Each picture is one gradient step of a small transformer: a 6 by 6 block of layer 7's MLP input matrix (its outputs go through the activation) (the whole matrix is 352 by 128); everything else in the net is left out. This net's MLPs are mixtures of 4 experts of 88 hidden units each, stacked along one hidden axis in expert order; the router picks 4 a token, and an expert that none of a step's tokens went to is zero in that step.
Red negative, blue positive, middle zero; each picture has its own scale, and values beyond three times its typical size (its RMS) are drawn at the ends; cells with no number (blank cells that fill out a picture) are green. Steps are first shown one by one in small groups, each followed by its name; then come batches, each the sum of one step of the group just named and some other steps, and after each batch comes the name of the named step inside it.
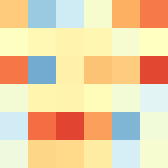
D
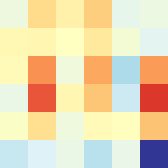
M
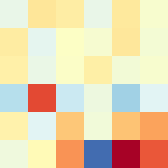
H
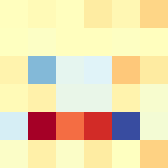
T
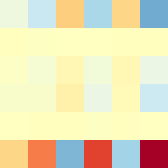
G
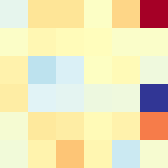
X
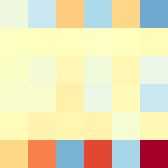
G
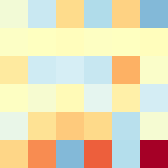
G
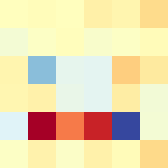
T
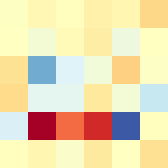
T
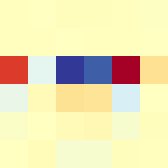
M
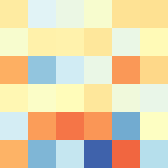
D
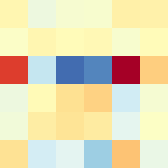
D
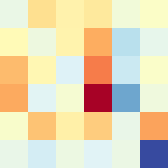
M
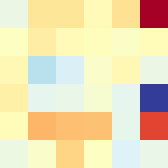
X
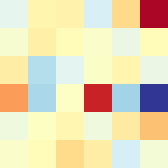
X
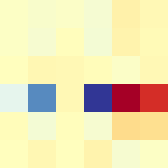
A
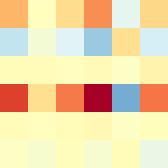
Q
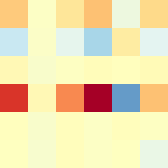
Q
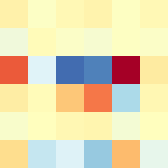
Q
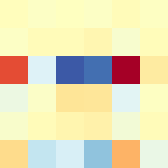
A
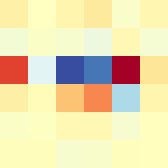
Q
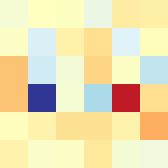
A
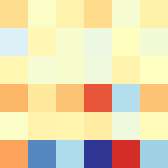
Q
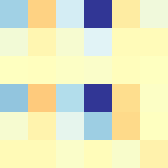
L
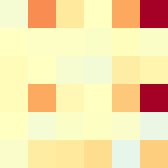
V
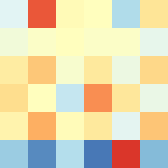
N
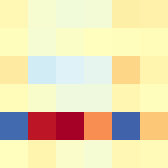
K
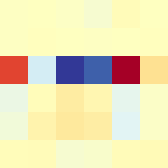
L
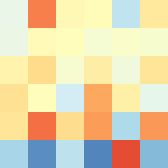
N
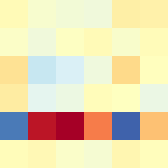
K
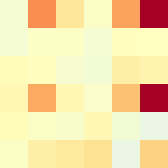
V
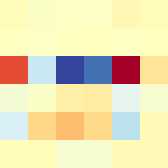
K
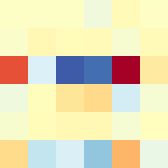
L
